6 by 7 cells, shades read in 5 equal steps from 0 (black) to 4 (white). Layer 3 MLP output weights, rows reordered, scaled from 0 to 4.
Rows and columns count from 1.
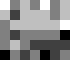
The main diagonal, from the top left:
4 1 3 2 1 1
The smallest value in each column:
0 1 1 1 0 1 0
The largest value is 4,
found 3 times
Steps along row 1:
down up down up down up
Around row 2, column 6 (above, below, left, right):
2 3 3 3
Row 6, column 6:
1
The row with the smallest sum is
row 6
